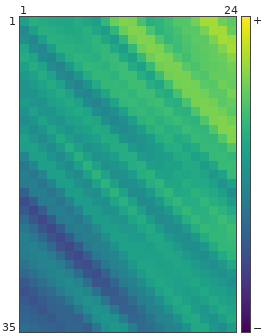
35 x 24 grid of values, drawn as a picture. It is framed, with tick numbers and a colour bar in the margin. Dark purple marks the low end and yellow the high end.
Neither half mirrors the other. No single row or column stands out from its neighbours. The top right is the ninth with the highest average. There is an overall slope up to the top right. Streaks slant down to the right.
